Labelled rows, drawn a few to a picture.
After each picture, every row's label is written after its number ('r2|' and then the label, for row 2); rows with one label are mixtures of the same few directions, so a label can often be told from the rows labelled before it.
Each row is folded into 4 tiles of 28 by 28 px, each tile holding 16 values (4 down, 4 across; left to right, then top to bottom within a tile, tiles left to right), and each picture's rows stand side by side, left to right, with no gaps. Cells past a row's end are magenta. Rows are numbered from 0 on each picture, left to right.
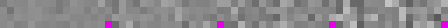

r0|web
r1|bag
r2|web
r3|bag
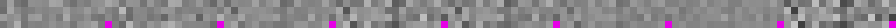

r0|bag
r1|web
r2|web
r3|web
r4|web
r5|web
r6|web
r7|web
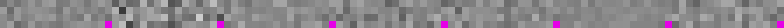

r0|web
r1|web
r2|bag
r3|bag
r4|web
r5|web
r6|bag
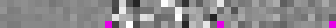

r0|bag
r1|bag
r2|web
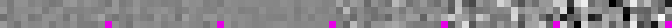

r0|bag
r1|bag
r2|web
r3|web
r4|bag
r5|bag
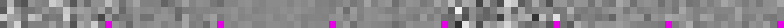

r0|bag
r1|bag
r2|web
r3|web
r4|web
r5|web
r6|bag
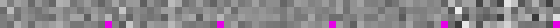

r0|web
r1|web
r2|web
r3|bag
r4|web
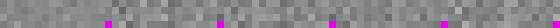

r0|bag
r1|web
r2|web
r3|web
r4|web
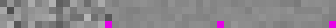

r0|web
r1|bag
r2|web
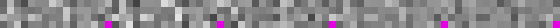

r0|bag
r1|bag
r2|web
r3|bag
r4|bag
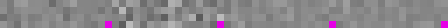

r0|bag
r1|web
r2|bag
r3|bag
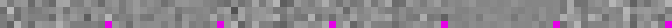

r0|web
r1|bag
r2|web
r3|web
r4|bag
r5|bag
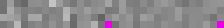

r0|bag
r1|bag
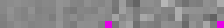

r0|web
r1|bag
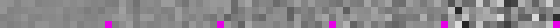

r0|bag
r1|bag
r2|bag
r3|web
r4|web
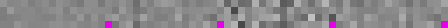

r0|web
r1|bag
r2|web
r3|bag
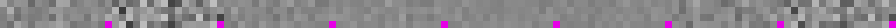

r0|web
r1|web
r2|web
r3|bag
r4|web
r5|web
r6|bag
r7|web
